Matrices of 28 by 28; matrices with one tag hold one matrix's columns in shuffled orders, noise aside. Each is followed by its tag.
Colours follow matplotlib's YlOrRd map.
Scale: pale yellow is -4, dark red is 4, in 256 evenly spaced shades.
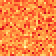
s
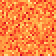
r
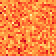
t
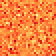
t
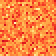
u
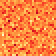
s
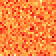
r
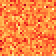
u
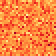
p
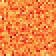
r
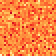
r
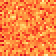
r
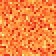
s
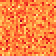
u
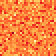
p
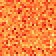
s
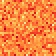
r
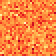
t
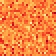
t
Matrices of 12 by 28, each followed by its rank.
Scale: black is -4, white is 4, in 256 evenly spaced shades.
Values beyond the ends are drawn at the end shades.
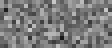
full rank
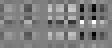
one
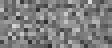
full rank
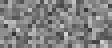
full rank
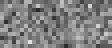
full rank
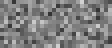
full rank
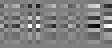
one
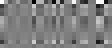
one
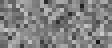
full rank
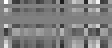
one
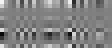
one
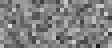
full rank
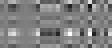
one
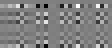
one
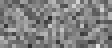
full rank
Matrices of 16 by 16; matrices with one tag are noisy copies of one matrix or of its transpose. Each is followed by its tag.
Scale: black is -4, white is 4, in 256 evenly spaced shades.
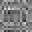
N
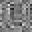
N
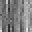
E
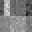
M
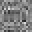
N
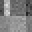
M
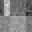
M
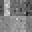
M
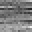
E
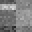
M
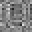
N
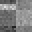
M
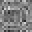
N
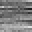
E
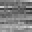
E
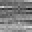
E
